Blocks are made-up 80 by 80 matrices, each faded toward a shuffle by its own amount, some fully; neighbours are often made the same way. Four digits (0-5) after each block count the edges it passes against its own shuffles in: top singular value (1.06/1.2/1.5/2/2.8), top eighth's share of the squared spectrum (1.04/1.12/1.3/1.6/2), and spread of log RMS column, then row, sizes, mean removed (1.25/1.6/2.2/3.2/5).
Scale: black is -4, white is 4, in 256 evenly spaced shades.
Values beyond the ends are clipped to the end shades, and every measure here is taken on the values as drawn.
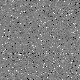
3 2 0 0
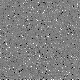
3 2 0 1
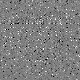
3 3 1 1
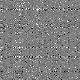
4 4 2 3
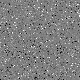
1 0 0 0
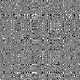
4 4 2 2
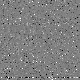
3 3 0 1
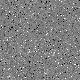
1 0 0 0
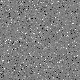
1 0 0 0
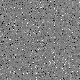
3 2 1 0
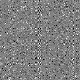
4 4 2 2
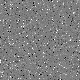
1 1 0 0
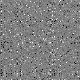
4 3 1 1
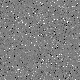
0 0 0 0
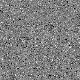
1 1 0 2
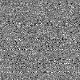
1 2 0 3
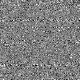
1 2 0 3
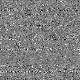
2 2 0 3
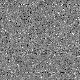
1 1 0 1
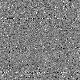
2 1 0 2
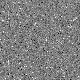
0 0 0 0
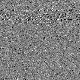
2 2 0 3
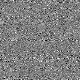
1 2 0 3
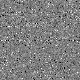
1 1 0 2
